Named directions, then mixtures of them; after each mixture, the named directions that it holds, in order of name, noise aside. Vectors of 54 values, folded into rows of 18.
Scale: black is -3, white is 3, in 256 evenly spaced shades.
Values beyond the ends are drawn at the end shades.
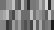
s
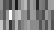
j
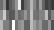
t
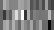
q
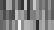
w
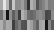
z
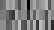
s, w, z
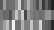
q, t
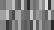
s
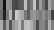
j, w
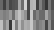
j, t, w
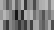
q, s, w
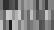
j, t, z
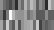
j, s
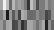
z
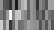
j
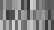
t, w, z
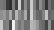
j, t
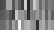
w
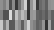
j, w, z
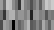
t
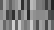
t, w, z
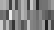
j, z
